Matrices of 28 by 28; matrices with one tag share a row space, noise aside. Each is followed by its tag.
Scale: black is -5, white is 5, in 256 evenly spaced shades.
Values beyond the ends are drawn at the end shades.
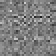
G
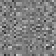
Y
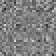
Y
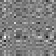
Y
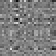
G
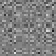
Y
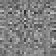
G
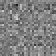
G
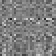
Y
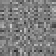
G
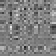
G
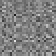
Y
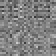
G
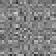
G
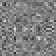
Y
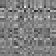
G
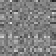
G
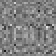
Y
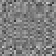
Y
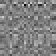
G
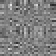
G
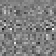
Y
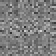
G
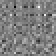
Y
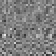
Y
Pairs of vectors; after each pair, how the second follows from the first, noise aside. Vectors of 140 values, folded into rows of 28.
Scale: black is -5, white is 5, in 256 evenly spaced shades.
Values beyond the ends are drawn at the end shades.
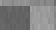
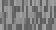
shuffled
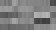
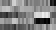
scaled up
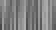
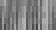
copied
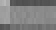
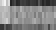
scaled up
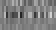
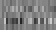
wrapped around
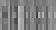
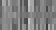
wrapped around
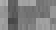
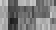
scaled up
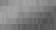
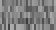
shuffled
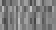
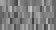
shuffled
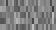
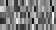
scaled up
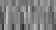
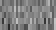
shuffled
